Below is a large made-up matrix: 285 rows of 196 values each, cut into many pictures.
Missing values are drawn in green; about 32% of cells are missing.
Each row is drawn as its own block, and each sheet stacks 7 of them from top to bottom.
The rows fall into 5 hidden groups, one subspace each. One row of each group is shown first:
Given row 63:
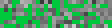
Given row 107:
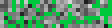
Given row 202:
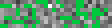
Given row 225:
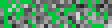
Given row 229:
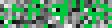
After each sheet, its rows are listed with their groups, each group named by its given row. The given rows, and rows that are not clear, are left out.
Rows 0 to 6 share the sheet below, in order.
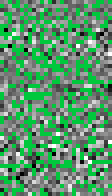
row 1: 225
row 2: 63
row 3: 107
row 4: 229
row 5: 202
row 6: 63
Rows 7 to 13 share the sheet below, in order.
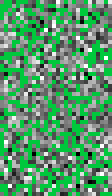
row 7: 202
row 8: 202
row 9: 202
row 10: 107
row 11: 225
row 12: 225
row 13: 225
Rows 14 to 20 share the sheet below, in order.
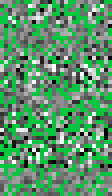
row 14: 229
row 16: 202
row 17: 63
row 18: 63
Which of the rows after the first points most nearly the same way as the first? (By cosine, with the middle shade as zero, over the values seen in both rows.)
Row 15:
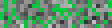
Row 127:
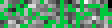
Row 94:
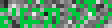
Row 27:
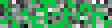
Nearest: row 94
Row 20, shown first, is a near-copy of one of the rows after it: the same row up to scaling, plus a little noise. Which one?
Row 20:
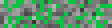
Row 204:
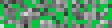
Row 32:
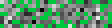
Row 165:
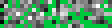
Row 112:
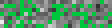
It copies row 32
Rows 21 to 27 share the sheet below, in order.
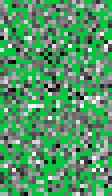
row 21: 225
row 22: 225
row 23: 202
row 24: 202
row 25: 202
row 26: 202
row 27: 63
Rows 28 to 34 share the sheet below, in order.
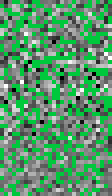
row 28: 225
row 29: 63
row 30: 107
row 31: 225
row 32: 229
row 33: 107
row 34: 229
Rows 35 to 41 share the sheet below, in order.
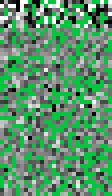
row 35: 202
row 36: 225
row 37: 225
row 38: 202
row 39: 63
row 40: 202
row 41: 225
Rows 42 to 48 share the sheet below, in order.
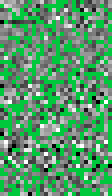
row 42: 229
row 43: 229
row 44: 225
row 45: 225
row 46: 229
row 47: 225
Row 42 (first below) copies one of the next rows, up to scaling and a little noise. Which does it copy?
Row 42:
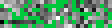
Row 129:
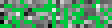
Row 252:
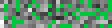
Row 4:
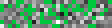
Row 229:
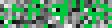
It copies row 229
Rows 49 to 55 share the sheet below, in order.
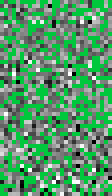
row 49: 202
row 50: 225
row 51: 63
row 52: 63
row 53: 225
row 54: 63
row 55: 63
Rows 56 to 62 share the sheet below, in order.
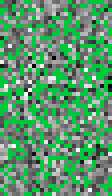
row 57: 225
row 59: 107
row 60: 63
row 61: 202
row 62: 202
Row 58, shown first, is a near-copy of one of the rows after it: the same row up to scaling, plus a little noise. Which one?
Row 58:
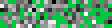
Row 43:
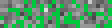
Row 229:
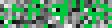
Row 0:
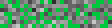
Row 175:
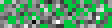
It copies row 0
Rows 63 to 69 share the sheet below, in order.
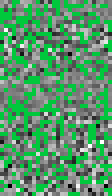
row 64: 107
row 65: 229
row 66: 63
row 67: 202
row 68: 63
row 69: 225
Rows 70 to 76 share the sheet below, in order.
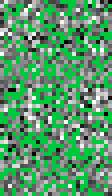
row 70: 107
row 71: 229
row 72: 225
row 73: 202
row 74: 63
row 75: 225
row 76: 225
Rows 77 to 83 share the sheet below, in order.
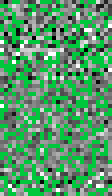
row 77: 225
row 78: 229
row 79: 202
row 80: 229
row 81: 107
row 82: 229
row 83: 229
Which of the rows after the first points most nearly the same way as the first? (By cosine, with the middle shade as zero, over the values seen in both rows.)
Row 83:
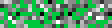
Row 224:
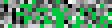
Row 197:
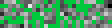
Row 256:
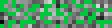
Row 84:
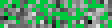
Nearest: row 84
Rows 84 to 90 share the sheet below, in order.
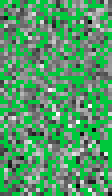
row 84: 202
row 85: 107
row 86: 229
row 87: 202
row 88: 202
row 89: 63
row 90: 225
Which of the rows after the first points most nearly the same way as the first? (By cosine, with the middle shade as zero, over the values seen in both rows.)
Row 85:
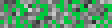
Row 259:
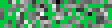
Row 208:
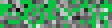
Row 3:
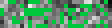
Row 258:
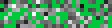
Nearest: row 259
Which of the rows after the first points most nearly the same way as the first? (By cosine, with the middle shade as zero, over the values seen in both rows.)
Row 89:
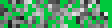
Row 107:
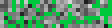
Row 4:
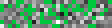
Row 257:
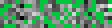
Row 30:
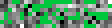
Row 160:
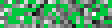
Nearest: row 257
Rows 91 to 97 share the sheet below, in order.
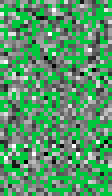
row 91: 63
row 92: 202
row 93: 63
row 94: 225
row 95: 225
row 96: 225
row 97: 225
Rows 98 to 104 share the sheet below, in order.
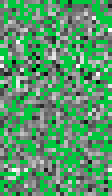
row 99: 202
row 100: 225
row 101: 107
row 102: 202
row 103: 202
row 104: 107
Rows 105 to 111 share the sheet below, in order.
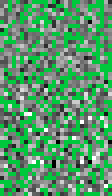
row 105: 202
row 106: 63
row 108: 63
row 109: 63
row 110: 202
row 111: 225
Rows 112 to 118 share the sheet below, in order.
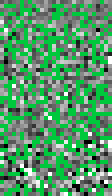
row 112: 229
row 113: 225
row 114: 107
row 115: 63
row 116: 202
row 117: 107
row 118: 63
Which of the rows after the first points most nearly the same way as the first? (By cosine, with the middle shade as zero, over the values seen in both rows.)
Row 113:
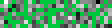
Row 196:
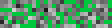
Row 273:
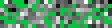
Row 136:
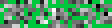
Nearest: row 273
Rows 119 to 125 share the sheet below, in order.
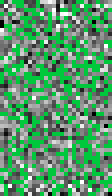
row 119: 229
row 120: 63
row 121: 107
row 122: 225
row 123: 63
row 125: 225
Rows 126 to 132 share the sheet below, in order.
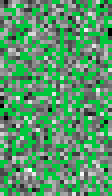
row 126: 225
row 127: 107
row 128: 202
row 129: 229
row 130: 107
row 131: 63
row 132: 63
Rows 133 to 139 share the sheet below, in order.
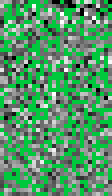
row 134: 107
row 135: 107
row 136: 202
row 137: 107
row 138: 202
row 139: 202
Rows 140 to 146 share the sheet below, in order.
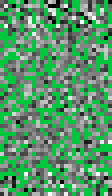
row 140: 202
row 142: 107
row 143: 63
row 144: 63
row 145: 107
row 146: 63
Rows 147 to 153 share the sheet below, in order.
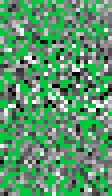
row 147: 225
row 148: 63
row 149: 63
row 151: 225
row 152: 229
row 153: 202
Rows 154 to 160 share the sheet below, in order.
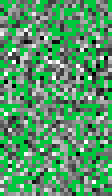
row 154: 225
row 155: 229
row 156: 202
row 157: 63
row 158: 225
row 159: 229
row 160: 63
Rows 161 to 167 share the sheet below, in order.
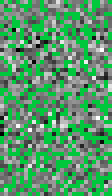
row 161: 202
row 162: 229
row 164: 107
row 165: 229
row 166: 63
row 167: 107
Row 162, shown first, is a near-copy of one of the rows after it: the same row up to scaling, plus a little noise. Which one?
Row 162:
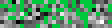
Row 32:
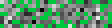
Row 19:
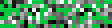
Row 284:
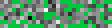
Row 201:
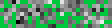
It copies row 201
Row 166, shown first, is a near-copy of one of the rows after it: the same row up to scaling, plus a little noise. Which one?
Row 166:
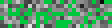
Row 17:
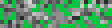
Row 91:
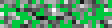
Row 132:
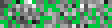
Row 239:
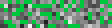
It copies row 239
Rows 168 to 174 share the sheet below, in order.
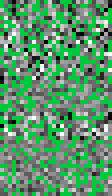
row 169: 225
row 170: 229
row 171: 107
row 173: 225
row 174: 202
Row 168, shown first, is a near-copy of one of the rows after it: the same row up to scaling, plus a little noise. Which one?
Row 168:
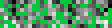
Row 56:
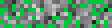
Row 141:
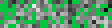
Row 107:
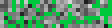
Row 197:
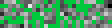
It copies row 141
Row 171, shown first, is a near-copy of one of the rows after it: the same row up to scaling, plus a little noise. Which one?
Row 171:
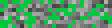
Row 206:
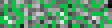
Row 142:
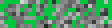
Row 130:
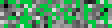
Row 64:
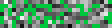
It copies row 64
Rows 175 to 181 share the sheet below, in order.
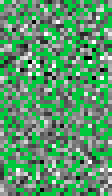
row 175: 229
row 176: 63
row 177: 107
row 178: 63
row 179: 229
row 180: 202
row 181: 107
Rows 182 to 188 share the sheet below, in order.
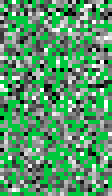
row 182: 63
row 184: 229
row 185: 63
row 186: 229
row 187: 225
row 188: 225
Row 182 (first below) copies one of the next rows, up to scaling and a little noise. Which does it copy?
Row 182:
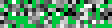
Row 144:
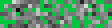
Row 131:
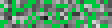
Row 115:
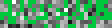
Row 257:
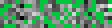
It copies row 115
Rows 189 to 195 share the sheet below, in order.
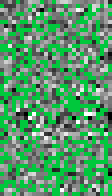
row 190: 225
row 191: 107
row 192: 225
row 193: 107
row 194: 63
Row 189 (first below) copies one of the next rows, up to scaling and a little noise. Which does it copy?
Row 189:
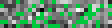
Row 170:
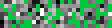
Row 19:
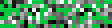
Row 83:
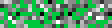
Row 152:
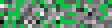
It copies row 19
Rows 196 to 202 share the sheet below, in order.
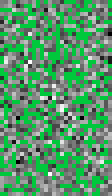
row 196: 229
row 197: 107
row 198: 107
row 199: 63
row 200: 63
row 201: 229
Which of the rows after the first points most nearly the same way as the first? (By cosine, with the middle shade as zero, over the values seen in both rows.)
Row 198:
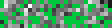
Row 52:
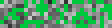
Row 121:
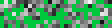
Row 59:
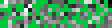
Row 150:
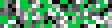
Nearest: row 59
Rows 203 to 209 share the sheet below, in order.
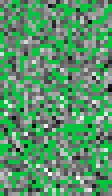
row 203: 202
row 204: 229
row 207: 225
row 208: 63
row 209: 202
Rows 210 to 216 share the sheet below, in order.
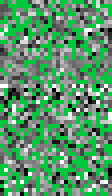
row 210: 202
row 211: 107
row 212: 229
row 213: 225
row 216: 107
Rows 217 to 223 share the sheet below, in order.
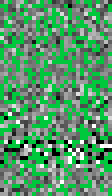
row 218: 225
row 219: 202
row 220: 225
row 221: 63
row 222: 63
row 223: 229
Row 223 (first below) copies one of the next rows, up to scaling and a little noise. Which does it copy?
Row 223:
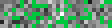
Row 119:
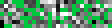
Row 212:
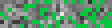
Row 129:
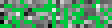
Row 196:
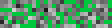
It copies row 212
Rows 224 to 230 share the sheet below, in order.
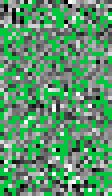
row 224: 63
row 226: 229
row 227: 202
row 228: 107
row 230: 63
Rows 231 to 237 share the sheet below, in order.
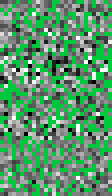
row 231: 225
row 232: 202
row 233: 107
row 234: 225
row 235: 225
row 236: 225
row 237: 202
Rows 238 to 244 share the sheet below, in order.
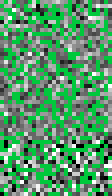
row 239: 63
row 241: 107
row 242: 225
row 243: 225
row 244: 63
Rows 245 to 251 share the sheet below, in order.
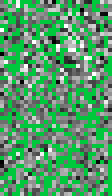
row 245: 107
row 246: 63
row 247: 107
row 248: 225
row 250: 229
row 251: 107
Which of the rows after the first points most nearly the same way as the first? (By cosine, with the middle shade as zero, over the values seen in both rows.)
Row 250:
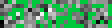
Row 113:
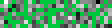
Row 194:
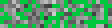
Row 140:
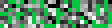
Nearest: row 140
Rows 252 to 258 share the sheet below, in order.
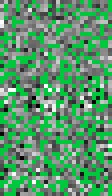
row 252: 229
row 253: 63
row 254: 107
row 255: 202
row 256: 229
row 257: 63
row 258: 225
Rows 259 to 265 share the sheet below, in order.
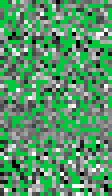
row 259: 229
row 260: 225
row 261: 229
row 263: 225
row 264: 225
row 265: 63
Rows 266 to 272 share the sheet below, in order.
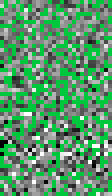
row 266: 107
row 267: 225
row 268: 225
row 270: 63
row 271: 229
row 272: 225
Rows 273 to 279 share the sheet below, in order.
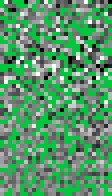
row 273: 107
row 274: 202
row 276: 63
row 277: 225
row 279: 229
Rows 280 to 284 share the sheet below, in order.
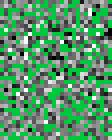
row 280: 63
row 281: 107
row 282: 229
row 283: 63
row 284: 229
